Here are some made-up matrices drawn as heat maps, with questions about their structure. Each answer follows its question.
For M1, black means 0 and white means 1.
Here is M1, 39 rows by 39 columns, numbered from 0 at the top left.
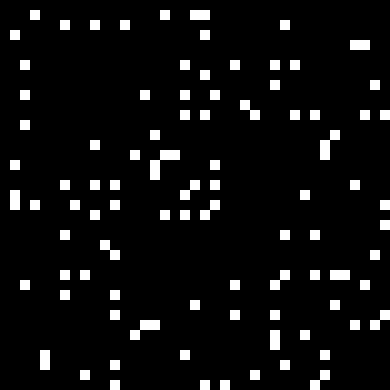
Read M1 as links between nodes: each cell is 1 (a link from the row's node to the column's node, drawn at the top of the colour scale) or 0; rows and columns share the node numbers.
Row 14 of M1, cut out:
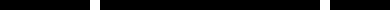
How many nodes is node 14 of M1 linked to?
2
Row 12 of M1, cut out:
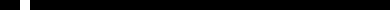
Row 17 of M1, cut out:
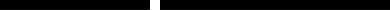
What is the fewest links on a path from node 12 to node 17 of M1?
6
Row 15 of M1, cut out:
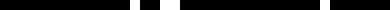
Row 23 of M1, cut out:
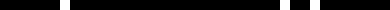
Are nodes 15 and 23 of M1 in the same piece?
yes
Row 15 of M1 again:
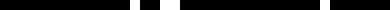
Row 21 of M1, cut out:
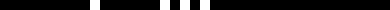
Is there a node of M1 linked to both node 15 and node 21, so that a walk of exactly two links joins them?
yes
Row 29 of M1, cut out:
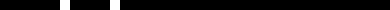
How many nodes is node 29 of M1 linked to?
2
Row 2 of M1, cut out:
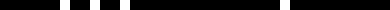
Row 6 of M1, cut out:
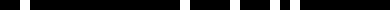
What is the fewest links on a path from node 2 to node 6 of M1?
1
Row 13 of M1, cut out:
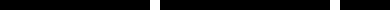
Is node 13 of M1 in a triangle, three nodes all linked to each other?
no
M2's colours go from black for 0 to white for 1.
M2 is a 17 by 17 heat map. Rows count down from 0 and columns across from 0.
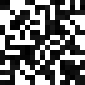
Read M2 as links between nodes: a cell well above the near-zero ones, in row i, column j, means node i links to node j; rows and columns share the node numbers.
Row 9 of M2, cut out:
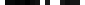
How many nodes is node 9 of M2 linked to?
5
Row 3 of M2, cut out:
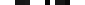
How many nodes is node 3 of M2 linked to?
10
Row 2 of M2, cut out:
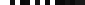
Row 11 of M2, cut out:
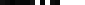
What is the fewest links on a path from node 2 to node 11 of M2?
3
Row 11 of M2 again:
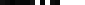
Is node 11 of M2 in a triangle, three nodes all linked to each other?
yes
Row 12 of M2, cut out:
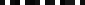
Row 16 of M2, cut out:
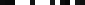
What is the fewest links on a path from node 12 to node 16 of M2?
2
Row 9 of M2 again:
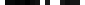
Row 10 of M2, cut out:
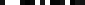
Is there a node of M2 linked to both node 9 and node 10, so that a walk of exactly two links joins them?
no
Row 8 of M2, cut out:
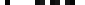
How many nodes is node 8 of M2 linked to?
10
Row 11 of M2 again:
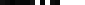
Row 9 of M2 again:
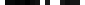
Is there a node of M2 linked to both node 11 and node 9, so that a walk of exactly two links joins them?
yes
